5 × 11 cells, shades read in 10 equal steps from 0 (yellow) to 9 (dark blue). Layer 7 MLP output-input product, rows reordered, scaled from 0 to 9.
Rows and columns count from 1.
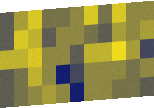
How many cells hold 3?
5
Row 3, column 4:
4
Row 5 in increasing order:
3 4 4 4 4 5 5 5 6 6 9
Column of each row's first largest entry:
1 1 11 5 6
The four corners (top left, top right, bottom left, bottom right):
6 4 6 6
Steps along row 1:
down down up same down down up down up same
